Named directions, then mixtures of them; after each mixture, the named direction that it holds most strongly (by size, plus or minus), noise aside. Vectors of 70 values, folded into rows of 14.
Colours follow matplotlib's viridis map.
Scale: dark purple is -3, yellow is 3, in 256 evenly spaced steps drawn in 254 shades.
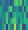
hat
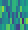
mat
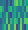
hat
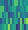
mat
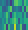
hat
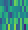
hat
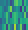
hat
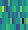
mat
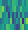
mat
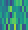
hat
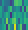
hat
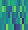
mat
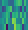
hat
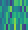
hat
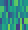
mat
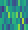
mat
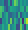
mat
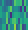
hat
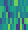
mat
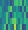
hat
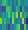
mat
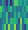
hat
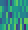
hat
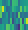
mat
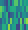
mat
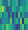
mat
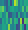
mat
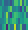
hat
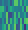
hat
